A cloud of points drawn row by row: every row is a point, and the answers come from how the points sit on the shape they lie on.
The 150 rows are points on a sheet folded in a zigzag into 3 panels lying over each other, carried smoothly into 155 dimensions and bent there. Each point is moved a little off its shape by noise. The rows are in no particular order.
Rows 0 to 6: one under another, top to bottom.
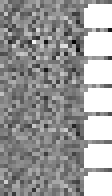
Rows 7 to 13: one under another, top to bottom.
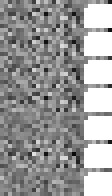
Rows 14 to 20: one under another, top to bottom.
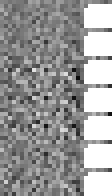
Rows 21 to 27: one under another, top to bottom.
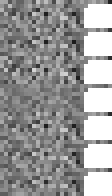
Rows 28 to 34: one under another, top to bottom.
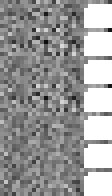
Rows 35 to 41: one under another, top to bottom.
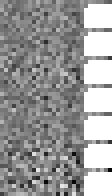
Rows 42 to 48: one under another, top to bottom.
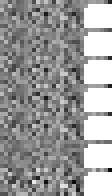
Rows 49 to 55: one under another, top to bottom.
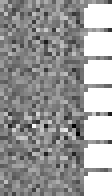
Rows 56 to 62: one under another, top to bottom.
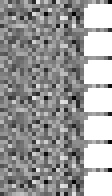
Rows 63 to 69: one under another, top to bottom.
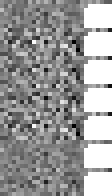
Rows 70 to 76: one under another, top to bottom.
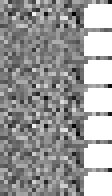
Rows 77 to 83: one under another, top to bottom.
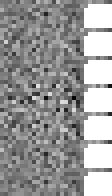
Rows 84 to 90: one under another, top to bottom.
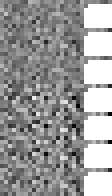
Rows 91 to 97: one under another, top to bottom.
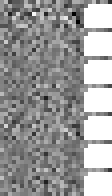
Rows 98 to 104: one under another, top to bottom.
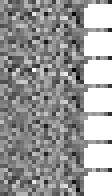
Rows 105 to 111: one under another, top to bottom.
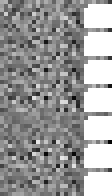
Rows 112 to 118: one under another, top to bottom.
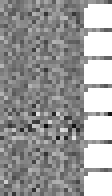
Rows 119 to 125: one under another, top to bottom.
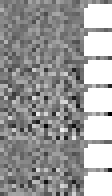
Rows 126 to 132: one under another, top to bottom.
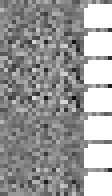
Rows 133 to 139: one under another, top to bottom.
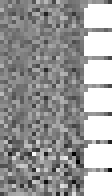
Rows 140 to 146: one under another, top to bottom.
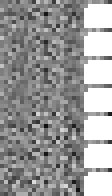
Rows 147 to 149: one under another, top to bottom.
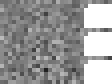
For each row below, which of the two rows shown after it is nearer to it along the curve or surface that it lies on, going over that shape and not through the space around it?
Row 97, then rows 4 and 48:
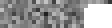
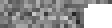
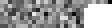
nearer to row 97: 48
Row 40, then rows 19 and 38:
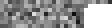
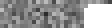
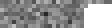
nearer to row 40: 38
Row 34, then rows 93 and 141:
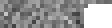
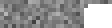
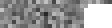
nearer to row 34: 93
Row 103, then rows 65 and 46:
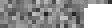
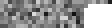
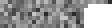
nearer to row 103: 65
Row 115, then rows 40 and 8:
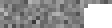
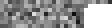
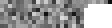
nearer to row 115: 8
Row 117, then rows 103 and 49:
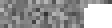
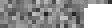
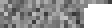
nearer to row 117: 49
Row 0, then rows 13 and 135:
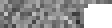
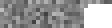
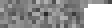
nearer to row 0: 135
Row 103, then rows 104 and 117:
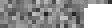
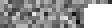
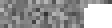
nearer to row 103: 104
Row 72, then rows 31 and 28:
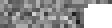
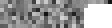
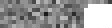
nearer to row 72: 28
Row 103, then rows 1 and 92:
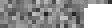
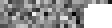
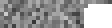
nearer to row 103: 1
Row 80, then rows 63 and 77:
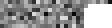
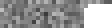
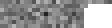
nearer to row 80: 77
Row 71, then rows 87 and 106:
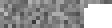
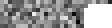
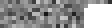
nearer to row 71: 87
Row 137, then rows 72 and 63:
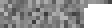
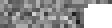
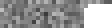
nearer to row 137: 63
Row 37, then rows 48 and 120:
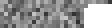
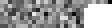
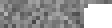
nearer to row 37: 48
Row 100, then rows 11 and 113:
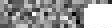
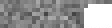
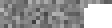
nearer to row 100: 11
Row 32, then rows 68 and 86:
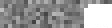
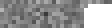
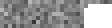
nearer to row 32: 86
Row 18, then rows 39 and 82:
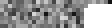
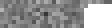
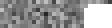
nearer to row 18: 82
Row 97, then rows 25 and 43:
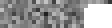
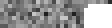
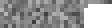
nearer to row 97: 43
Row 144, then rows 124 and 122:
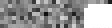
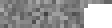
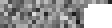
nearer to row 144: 124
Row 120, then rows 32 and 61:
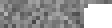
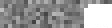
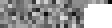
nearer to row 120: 32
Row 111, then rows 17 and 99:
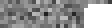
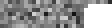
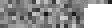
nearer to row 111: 17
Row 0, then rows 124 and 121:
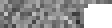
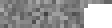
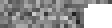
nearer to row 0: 124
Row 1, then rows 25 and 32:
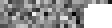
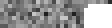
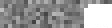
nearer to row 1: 25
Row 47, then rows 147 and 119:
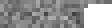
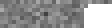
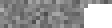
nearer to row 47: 147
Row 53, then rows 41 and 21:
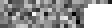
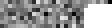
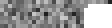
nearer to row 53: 41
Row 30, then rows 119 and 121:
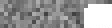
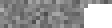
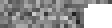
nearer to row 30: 119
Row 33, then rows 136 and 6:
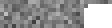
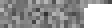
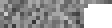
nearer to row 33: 6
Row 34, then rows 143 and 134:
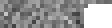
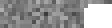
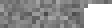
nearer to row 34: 143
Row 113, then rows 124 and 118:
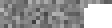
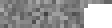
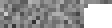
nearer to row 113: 118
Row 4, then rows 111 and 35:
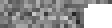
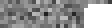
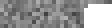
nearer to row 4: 111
